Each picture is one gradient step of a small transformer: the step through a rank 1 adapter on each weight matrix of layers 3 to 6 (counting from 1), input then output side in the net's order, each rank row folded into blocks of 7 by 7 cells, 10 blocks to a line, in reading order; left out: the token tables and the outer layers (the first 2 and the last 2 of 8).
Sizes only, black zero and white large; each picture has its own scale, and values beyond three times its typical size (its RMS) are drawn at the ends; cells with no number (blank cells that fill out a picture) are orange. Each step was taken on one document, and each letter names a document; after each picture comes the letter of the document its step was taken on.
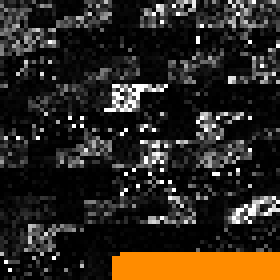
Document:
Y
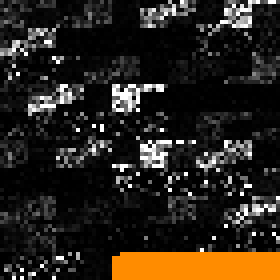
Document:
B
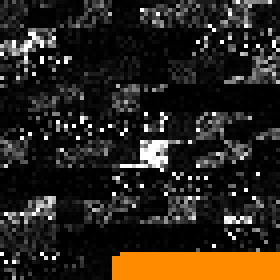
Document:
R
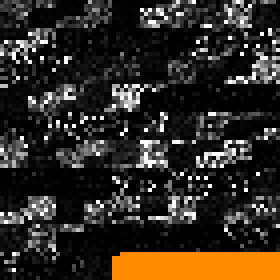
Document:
R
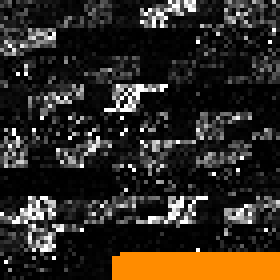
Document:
Y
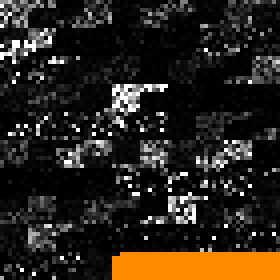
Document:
B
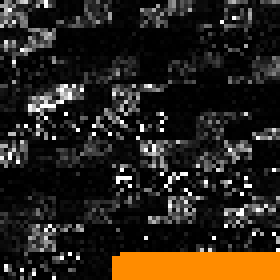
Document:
B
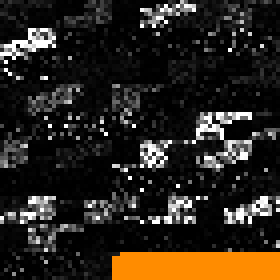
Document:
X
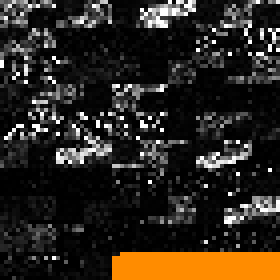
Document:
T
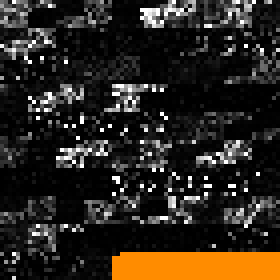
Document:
R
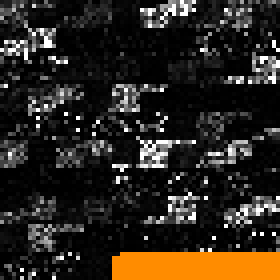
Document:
B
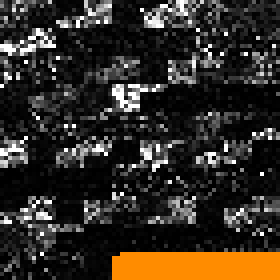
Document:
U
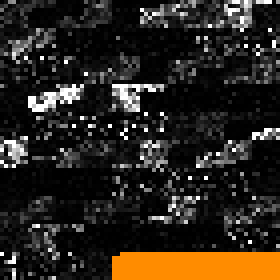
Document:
R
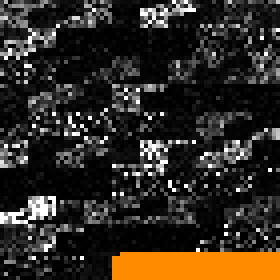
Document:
T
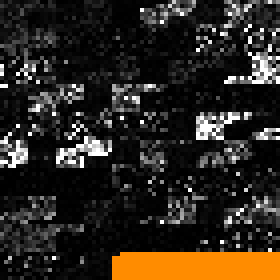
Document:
T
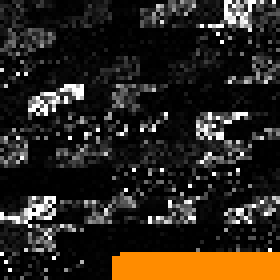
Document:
Y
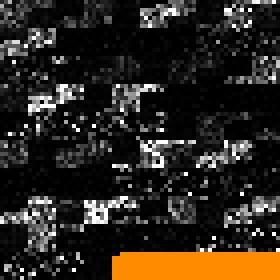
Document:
B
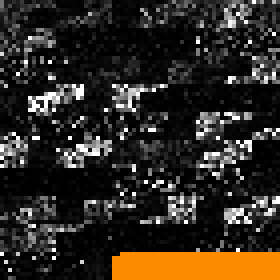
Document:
Y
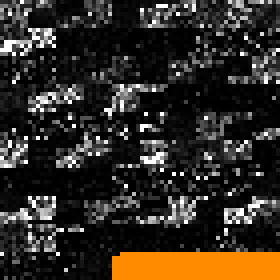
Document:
Y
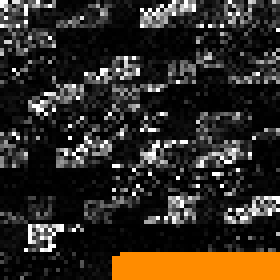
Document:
Y
